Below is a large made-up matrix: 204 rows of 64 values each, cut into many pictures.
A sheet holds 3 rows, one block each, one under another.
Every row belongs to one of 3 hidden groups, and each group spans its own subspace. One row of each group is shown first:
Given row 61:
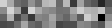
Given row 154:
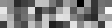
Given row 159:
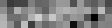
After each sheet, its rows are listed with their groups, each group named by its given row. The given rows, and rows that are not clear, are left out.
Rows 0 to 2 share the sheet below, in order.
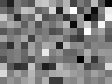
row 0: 159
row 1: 61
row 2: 154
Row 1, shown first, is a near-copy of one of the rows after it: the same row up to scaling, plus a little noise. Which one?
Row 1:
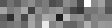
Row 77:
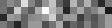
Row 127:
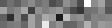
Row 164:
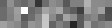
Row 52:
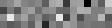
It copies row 127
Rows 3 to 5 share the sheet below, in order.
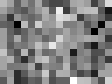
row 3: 159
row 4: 159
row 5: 154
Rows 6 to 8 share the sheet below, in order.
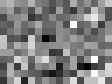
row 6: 159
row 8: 159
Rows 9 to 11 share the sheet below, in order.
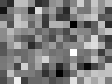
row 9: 154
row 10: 159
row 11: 159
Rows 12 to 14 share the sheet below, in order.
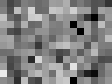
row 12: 159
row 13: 154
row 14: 159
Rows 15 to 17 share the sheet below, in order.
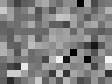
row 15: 154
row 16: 159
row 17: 61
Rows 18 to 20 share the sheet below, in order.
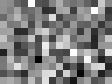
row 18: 159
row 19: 154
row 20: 61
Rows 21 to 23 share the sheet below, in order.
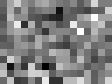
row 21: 159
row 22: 154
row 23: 154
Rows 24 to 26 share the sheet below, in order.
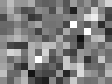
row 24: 159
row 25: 61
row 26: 61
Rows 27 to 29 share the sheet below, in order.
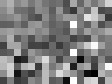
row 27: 159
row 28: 159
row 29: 154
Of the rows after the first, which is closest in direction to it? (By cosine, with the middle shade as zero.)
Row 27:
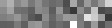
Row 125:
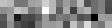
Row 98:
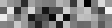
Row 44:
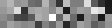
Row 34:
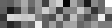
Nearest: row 34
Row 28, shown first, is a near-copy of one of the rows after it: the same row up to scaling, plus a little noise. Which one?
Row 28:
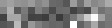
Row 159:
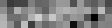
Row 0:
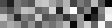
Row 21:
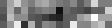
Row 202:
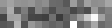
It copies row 202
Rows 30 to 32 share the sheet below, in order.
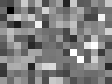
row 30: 61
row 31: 159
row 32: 154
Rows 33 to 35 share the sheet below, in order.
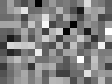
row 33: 61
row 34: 61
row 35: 154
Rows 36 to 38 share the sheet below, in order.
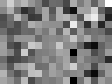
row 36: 159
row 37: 159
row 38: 159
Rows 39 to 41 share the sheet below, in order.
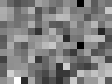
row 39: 154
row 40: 61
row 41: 159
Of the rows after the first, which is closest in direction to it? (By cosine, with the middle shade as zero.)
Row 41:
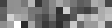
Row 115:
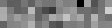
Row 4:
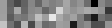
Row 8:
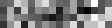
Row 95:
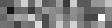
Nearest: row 8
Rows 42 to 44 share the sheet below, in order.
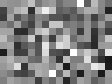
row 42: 154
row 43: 154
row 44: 61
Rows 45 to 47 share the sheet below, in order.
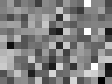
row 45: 61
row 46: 61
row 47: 159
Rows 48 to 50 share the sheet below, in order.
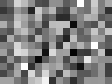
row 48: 154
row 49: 154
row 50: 61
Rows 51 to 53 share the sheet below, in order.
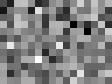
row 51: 154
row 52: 61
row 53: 61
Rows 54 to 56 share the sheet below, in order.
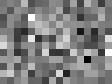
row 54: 61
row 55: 154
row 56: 61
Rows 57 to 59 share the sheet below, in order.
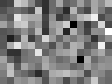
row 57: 154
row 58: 61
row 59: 154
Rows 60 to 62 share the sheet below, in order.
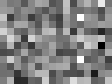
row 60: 61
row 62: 154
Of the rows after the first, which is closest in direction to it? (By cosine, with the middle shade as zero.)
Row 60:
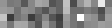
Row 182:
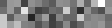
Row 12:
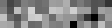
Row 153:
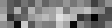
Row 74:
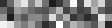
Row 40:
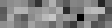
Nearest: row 182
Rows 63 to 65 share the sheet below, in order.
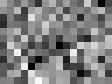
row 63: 61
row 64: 159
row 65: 61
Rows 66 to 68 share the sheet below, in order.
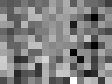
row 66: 159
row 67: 159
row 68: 154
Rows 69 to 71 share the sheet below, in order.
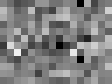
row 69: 154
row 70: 159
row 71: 154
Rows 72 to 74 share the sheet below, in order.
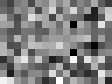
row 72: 159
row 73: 159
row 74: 61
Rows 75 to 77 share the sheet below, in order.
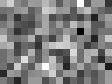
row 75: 154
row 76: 154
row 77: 61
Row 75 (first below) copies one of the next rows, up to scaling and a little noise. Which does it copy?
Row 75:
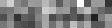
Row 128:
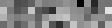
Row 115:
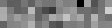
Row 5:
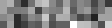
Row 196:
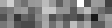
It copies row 196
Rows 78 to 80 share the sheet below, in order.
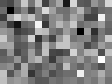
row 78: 61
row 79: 154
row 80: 61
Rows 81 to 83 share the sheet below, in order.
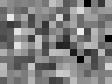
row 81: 61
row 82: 154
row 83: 154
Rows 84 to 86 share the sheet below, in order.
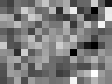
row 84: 159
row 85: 159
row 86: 159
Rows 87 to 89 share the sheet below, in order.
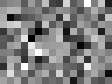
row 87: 61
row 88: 61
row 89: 61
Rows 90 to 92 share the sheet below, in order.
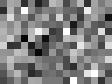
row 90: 61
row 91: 61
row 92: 159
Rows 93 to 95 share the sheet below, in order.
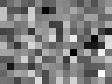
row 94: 159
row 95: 61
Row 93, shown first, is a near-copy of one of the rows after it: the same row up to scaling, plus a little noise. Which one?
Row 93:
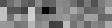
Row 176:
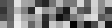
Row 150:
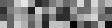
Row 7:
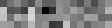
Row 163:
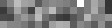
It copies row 7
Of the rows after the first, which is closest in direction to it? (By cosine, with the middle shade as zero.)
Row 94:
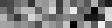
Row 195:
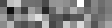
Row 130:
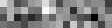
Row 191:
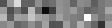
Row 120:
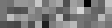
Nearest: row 195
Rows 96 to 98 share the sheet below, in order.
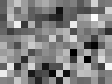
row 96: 159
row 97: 159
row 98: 61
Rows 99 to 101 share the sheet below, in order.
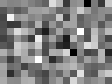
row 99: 61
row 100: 154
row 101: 61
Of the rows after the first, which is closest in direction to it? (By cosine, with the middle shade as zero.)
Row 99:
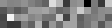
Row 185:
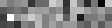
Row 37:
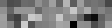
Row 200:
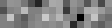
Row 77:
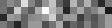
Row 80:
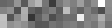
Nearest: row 185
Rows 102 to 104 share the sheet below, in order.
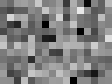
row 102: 61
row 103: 154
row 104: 159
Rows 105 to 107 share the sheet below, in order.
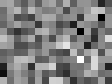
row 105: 61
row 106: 154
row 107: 154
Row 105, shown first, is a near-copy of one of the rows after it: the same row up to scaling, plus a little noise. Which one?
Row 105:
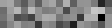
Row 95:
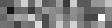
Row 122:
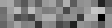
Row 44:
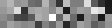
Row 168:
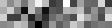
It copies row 122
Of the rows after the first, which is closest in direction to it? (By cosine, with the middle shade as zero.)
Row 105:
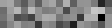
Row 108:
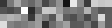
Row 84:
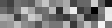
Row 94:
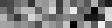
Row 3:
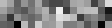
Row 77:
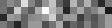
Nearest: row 77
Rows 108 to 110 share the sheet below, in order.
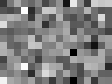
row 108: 61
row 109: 159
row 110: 61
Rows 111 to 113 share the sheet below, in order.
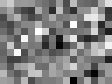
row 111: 159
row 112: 159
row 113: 159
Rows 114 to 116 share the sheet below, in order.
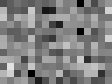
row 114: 154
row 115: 154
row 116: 61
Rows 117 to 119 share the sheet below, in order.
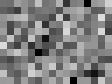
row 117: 61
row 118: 61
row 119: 159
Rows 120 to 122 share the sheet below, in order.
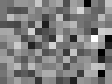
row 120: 61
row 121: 159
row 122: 61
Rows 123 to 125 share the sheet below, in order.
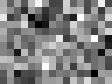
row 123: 61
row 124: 159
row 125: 154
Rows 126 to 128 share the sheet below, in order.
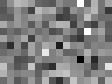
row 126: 154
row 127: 61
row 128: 154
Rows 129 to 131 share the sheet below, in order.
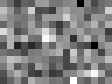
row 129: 154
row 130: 154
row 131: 159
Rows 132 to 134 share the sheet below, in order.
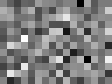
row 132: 154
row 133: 61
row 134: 61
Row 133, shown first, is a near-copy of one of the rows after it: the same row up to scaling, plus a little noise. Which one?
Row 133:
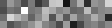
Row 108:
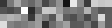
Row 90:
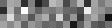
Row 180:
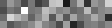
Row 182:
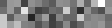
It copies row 180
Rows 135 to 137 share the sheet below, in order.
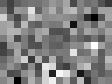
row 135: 159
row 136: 159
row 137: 159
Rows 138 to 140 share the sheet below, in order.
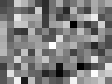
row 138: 154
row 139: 159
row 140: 159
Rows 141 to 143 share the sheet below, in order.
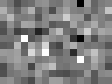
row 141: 154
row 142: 61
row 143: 154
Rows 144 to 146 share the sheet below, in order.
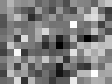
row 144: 159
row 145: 159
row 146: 159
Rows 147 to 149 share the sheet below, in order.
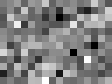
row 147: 159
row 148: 159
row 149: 61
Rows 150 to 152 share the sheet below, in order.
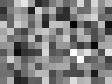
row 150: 154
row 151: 154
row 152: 154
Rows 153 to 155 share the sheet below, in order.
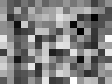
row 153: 159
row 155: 154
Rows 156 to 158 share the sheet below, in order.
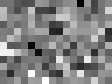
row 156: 154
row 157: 61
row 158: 61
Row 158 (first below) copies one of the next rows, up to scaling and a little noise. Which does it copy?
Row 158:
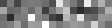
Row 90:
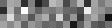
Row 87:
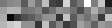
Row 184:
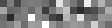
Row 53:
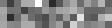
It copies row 184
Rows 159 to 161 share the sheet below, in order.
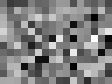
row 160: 159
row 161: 159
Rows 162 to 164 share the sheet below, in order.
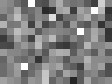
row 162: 159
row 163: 154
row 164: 61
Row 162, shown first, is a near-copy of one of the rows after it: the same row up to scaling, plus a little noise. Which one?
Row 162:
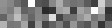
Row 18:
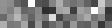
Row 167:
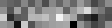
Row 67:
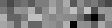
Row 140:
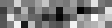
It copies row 18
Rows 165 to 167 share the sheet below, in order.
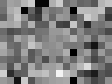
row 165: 159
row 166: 159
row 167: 159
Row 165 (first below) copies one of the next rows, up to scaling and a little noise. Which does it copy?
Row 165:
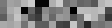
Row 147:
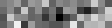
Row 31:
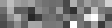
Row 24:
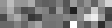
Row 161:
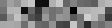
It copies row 161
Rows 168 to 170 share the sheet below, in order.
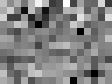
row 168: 61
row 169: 154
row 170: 159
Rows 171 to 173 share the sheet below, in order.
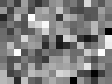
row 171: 61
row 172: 159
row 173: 159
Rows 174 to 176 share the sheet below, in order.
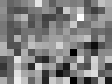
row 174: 61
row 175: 159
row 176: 154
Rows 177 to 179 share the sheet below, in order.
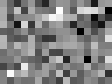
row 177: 159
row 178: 154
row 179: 61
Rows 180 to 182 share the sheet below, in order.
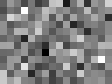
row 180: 61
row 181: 61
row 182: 61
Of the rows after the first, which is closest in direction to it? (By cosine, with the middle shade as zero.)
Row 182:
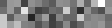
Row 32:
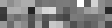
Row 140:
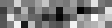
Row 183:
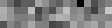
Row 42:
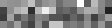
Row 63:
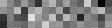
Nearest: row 140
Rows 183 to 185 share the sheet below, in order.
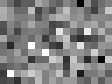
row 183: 154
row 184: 61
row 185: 61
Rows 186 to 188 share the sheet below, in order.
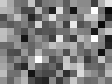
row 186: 159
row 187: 159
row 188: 61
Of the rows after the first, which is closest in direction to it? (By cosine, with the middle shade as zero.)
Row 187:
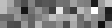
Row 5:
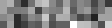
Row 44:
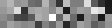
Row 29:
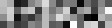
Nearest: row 44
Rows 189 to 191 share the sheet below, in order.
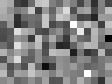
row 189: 154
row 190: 154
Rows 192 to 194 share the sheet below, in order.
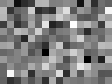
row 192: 154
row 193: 61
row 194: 61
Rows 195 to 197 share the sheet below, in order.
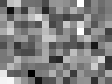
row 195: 154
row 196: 154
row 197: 61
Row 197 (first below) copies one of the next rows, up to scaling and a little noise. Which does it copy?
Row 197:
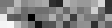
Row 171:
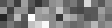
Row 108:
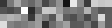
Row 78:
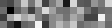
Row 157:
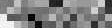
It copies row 157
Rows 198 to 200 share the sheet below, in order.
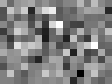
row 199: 154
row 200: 61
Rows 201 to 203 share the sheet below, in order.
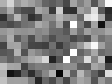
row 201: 159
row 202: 159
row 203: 61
